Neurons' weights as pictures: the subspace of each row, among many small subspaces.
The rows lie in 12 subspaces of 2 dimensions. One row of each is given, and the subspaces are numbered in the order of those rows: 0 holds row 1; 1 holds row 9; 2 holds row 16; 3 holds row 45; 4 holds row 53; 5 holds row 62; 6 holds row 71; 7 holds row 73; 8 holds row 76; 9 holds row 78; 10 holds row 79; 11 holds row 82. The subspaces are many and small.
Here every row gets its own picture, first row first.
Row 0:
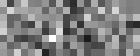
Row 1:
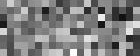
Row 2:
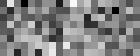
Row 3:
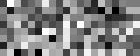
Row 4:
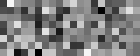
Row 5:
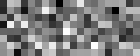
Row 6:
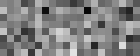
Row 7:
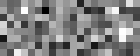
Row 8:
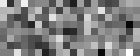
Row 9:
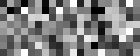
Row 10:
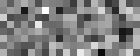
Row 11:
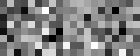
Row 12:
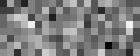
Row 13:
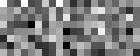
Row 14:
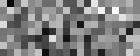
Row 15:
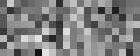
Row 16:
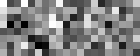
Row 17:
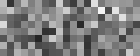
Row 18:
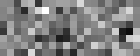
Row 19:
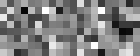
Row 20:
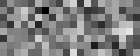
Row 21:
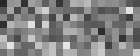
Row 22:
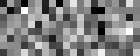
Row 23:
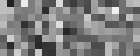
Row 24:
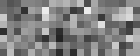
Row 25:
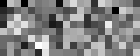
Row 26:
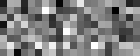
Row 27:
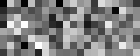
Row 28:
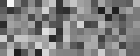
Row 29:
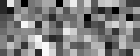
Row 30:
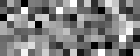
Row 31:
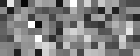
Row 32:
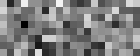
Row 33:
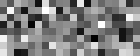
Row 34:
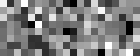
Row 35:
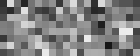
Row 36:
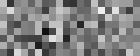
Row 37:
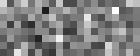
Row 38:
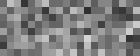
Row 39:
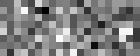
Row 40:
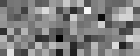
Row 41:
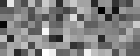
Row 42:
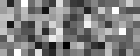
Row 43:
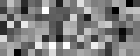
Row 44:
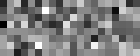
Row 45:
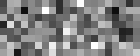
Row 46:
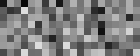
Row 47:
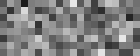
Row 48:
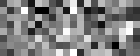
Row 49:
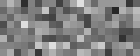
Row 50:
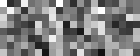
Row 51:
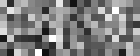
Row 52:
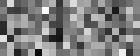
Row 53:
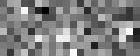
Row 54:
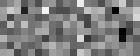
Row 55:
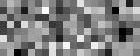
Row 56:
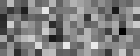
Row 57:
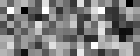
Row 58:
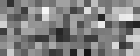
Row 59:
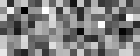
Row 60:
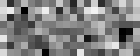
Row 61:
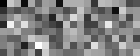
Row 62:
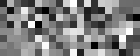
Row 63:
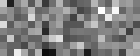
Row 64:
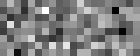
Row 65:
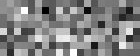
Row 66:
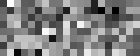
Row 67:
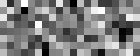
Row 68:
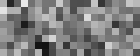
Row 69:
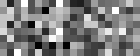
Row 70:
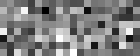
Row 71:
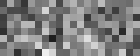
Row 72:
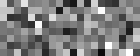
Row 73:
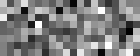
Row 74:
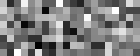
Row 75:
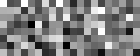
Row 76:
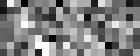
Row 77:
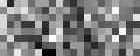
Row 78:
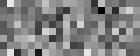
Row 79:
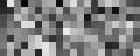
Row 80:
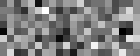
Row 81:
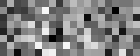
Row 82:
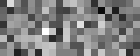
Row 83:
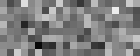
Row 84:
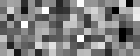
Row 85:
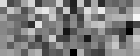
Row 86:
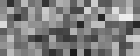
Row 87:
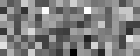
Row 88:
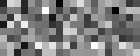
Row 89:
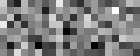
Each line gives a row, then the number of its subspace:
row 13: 1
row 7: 10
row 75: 1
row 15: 4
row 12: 7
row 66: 9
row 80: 4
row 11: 6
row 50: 3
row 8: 7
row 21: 1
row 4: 9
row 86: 0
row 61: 2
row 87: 9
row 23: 10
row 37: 7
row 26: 3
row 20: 5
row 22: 1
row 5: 3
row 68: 8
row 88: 3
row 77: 6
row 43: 10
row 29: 10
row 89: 3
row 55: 10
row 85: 6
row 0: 6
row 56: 6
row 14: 11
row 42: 5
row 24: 0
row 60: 8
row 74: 10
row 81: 6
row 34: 7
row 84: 8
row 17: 11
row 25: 2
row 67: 10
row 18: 4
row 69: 5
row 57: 1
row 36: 11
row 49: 8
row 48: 6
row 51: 4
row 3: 9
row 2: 5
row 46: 1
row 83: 8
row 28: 11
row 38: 9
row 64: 5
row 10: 7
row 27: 2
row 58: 0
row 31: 5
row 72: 7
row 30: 7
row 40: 0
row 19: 3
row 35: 8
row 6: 9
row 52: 4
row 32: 8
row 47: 10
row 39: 4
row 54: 8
